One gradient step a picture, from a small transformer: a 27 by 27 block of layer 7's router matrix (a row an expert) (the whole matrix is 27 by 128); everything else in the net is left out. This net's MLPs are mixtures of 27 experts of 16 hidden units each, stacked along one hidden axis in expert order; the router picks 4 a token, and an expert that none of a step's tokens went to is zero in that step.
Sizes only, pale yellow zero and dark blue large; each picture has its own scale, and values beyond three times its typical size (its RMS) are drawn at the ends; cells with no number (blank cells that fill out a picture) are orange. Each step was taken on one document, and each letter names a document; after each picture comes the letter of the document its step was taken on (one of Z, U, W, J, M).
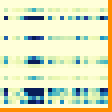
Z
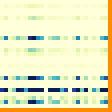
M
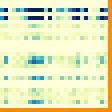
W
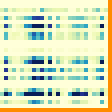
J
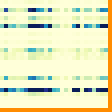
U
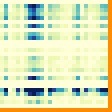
Z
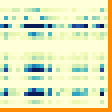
W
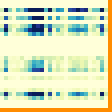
J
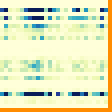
J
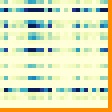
U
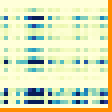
Z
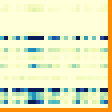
M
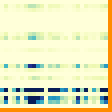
M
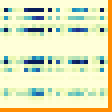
J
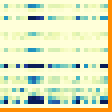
M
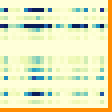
W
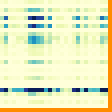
U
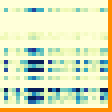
Z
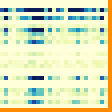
W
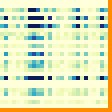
W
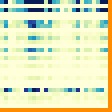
U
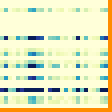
M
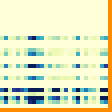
M
